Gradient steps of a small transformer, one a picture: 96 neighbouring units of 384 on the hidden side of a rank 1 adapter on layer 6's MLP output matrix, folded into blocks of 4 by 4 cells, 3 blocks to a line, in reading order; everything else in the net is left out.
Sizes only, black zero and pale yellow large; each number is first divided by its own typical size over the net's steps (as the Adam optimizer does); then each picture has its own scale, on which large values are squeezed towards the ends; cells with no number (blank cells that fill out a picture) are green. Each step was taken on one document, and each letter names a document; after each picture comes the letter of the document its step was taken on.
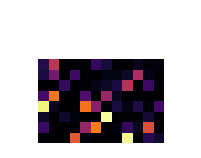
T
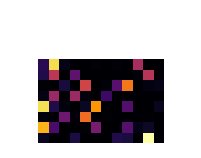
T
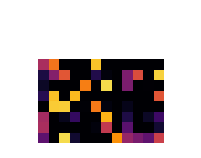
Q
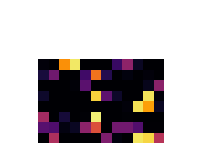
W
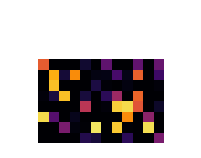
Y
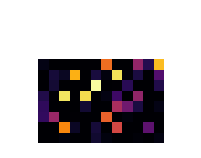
Y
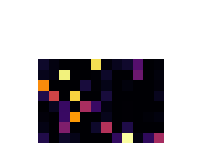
Q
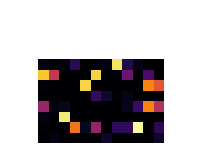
W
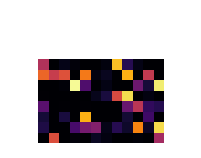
W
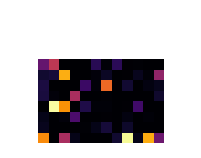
Q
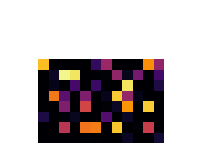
Y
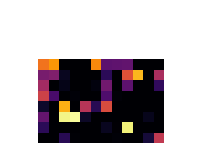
Q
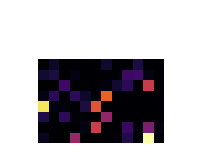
T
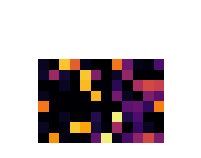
W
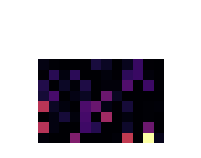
T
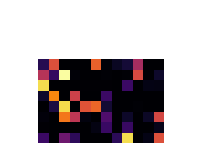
Q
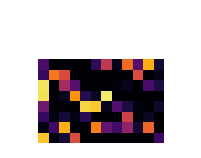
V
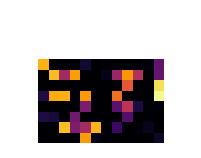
Y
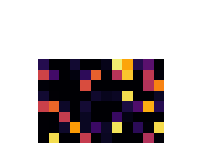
W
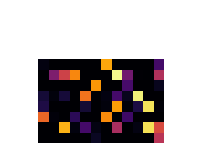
Y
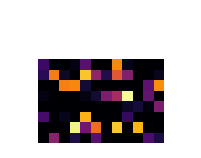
W
